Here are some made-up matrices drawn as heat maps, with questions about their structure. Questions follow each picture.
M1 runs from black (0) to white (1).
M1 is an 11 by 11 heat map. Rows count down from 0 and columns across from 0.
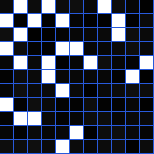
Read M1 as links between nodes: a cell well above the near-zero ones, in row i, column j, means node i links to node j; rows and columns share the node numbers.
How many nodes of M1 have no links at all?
0
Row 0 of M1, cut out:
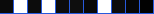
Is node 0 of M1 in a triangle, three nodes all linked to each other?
no
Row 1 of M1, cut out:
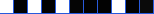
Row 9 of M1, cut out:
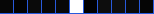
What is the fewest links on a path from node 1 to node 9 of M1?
4
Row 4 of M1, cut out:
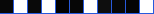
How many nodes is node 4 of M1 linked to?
4
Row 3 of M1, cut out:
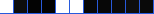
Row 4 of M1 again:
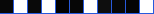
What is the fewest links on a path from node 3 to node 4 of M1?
1
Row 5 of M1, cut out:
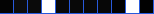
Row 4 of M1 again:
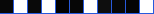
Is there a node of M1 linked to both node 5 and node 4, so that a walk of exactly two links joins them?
yes
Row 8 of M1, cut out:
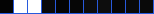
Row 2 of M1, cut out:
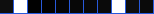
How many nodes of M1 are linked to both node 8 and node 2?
1
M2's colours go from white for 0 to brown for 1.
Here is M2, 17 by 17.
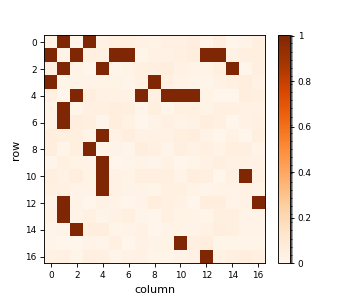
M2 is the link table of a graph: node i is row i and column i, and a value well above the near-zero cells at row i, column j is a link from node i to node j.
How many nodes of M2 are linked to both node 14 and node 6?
0
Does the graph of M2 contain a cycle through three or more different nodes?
no
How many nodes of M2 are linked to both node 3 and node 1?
1
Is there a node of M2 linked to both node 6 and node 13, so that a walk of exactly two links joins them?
yes
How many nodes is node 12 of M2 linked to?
2
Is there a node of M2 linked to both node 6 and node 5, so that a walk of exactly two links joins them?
yes
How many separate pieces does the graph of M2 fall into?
1
